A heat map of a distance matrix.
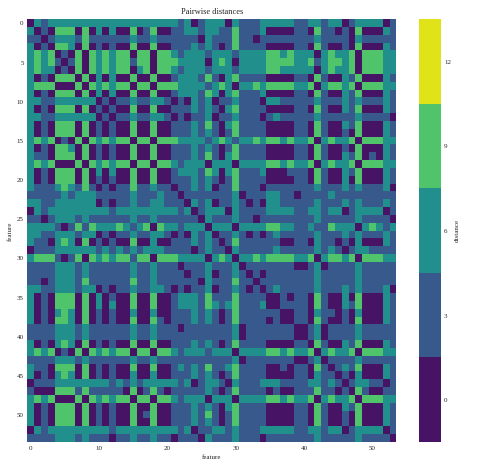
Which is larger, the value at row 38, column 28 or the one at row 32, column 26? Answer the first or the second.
the second
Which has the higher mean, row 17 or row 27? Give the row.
27
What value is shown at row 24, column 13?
6
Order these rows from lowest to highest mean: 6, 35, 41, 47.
41, 47, 35, 6
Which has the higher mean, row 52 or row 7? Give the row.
52
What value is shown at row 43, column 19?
3
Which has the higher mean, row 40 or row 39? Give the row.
40
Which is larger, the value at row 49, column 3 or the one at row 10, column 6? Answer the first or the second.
the second
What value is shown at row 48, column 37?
6
